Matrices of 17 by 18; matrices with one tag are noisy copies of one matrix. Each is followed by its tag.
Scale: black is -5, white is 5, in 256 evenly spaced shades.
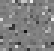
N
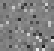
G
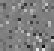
G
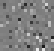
G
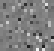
G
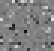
N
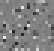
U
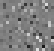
G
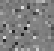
U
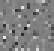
U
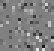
G
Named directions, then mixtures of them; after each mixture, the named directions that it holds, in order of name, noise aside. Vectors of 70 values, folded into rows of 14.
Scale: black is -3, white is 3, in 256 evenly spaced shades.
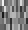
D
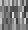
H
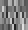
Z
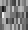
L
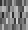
H, L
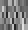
Z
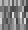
H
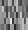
D, Z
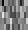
D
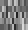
Z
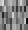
D, H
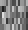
L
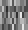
H, Z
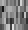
D, L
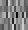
L, Z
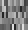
D, Z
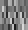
Z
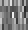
H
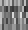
H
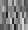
Z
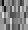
D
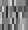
H, Z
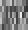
H, Z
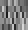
Z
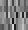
L, Z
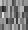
H, L
